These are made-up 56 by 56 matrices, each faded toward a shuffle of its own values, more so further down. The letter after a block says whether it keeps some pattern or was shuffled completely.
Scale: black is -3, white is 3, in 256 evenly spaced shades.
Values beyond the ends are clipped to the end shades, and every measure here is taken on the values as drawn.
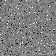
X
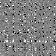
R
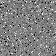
X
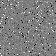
X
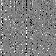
R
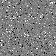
X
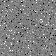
X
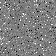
X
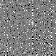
R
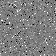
X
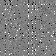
R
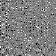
R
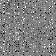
R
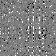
R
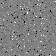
X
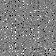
R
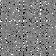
R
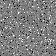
X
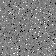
X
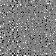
R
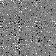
R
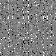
R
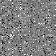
R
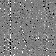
R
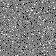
X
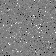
X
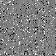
R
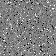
X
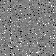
R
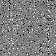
R
